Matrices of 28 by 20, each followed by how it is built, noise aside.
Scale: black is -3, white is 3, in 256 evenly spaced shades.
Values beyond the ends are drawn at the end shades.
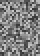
noise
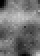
smooth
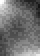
smooth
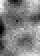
smooth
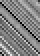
Toeplitz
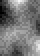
smooth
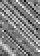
Toeplitz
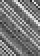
Toeplitz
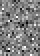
noise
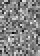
noise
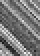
Toeplitz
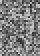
noise
